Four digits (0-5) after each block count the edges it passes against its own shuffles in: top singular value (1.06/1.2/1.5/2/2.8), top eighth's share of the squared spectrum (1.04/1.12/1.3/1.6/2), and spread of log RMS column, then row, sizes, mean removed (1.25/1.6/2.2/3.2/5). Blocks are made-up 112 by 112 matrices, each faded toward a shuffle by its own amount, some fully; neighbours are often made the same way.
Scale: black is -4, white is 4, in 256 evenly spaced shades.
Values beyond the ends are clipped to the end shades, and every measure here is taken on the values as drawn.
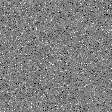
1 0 0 0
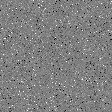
0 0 0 0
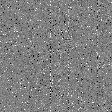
2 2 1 0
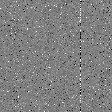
3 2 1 0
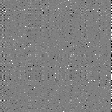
5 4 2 1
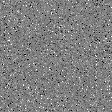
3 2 1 0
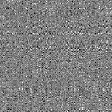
4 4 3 3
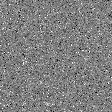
0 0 0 0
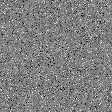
0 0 0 0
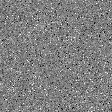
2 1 0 0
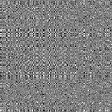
5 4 3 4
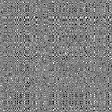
5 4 3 3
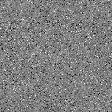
3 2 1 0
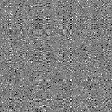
5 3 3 3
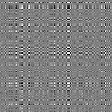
5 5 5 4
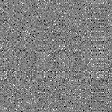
5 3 2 2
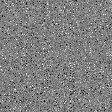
1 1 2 1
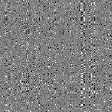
5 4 3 2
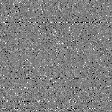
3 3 1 2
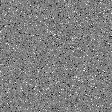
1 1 0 0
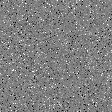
0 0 0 0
